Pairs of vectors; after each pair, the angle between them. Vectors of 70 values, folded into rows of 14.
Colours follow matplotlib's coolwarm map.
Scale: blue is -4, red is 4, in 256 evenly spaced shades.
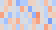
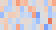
nearly opposite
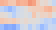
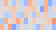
orthogonal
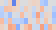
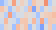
partly opposed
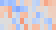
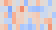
partly opposed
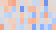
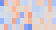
orthogonal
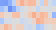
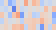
partly aligned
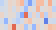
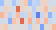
orthogonal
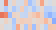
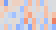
partly opposed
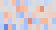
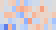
nearly parallel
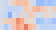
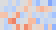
partly aligned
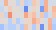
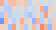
partly opposed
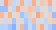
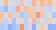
nearly parallel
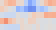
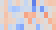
partly aligned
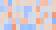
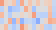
partly opposed
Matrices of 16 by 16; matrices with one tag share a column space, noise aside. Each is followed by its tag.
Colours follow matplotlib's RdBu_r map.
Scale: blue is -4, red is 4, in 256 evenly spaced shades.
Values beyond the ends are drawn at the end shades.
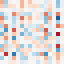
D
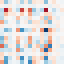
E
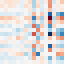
D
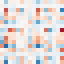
E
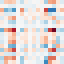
E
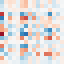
D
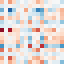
E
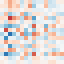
D
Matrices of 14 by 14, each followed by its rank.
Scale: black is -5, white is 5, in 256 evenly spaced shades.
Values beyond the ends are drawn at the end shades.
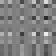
one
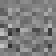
two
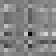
two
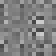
two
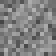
full rank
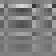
one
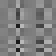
one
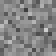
full rank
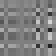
one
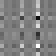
one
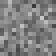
full rank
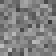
full rank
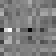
two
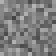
full rank
